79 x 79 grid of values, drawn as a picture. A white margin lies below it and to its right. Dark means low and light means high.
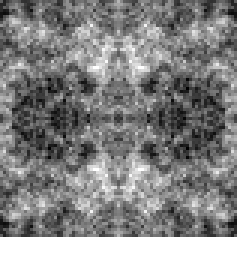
Mirror symmetry: left to right and top to bottom. Slope: none. Grain: blotchy.
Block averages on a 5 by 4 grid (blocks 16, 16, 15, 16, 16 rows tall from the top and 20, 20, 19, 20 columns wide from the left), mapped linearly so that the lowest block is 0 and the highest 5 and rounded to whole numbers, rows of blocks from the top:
3 4 4 3 | 2 5 5 2 | 0 2 2 0 | 2 5 5 2 | 3 4 4 3
